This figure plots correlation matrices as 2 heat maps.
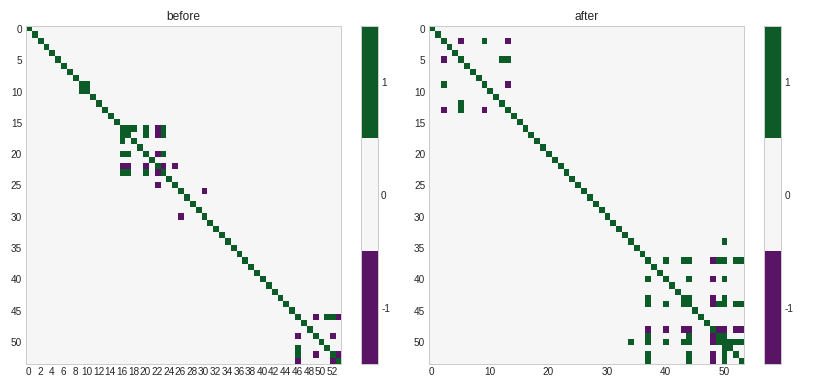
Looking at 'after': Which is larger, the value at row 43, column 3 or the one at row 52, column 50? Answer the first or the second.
the second
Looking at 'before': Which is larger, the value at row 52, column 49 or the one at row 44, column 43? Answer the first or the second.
the second
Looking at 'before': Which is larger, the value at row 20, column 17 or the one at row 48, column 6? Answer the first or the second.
the first
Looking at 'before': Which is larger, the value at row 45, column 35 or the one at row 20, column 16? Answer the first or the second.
the second
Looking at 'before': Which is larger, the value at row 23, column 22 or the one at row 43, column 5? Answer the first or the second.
the second
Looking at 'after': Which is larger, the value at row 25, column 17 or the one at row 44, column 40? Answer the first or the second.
the second
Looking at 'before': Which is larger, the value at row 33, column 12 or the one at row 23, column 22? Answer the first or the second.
the first
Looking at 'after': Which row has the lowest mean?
48
